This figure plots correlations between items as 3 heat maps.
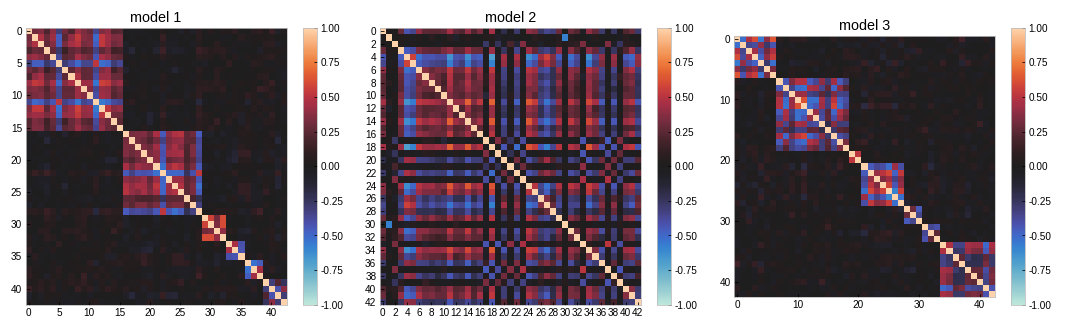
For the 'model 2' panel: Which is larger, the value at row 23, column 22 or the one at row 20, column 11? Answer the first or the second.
the first
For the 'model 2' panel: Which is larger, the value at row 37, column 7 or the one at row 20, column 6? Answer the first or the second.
the first
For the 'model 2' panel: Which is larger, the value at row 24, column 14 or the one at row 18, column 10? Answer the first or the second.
the first
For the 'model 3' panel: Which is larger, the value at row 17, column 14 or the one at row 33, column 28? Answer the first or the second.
the second
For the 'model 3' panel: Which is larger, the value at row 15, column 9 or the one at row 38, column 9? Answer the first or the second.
the second
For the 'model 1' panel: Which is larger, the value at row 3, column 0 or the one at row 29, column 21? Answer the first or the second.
the first
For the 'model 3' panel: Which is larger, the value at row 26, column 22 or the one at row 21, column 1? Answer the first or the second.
the second
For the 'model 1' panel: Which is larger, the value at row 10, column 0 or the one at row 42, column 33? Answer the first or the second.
the first
